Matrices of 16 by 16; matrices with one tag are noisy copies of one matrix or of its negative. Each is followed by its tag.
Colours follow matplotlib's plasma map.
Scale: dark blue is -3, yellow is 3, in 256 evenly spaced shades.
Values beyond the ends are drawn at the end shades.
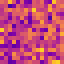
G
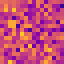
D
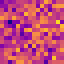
D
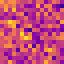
D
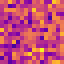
G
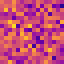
D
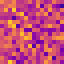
D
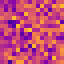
D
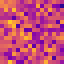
D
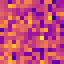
G
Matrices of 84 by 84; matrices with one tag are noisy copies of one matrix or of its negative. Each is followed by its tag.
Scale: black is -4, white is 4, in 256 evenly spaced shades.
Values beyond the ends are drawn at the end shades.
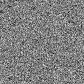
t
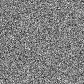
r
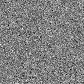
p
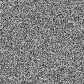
t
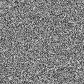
t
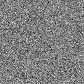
p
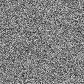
p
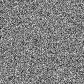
t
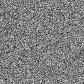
r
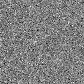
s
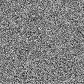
p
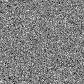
t
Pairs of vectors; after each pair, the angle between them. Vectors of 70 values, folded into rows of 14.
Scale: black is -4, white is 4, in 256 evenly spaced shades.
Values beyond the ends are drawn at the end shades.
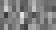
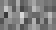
nearly parallel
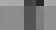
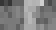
nearly opposite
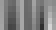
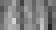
nearly opposite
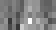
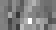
nearly parallel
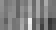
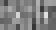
partly aligned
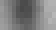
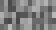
orthogonal
